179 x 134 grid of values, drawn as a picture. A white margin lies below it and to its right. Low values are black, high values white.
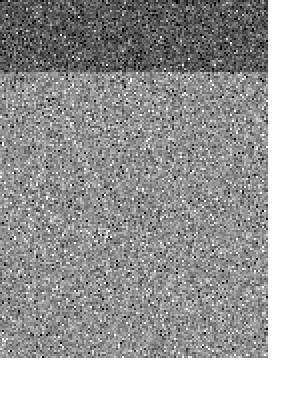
There are no regular stripes. On average the colour sits 50% of the way up the scale. A horizontal seam about 20% of the way down splits the table, and the bottom part is higher.
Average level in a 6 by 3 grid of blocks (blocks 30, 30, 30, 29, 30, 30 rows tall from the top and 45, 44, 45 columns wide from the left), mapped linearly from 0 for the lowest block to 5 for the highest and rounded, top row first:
000
444
555
555
555
555
